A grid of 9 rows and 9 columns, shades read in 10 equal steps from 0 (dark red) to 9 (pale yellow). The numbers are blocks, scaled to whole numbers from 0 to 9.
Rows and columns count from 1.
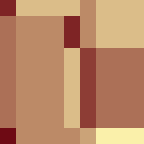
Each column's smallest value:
0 5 5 5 1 2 4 4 4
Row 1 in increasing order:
1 5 7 7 7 7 7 7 7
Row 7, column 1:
4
